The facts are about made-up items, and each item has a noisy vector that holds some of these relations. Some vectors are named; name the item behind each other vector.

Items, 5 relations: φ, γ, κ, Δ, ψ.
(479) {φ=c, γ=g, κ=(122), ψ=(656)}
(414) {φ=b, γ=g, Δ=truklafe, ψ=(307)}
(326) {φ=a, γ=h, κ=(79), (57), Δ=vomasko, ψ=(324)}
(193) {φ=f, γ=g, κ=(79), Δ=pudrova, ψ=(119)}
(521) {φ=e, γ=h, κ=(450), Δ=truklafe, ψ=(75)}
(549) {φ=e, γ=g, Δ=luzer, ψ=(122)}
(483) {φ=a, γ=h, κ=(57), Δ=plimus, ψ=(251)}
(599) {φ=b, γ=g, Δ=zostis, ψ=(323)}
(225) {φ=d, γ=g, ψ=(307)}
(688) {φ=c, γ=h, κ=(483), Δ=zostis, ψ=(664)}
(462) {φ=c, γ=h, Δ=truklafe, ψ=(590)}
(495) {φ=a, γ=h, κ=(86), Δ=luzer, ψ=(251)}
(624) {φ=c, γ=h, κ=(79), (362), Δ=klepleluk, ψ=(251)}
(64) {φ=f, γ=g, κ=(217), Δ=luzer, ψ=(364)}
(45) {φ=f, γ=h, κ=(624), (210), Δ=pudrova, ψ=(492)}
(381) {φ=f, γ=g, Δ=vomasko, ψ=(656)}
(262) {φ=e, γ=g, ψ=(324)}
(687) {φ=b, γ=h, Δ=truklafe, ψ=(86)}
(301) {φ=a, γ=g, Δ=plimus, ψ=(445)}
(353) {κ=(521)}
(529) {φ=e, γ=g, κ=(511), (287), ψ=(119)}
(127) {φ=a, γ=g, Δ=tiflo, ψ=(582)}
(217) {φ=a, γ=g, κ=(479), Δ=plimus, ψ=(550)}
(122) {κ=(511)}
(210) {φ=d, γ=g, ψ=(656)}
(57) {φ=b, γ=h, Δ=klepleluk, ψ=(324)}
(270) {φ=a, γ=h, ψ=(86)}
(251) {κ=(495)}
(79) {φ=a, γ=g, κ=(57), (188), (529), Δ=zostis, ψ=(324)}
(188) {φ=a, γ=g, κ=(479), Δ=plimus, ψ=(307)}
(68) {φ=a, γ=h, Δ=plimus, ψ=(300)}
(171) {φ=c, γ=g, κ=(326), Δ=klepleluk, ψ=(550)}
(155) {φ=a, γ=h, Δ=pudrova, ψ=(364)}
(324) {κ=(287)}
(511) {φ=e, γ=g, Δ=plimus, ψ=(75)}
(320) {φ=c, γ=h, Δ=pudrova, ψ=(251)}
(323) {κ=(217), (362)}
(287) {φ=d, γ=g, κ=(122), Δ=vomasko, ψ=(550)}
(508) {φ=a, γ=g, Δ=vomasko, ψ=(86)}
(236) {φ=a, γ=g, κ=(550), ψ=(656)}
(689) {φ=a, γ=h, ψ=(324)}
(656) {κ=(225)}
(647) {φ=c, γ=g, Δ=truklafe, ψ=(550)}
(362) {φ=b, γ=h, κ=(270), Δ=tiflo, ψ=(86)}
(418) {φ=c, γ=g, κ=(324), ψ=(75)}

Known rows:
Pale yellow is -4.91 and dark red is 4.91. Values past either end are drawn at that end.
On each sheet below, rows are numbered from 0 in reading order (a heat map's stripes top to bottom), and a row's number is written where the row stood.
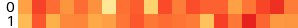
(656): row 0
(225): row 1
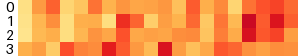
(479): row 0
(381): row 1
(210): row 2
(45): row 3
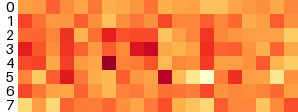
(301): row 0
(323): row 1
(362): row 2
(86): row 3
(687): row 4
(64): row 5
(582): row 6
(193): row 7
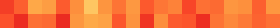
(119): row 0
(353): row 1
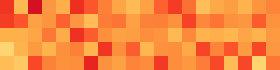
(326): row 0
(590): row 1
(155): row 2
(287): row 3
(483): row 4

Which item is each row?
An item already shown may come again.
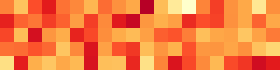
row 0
(64)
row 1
(86)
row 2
(326)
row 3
(270)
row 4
(171)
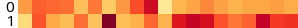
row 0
(508)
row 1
(624)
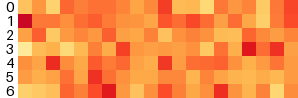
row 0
(193)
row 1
(324)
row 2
(414)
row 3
(210)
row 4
(688)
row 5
(155)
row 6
(320)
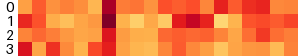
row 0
(521)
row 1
(57)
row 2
(462)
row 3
(689)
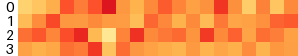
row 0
(320)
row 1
(418)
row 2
(550)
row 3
(599)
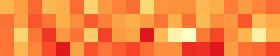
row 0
(127)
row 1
(68)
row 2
(549)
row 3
(251)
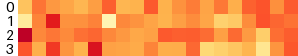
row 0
(647)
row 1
(236)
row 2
(324)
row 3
(79)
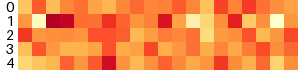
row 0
(225)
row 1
(495)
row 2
(262)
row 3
(647)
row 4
(320)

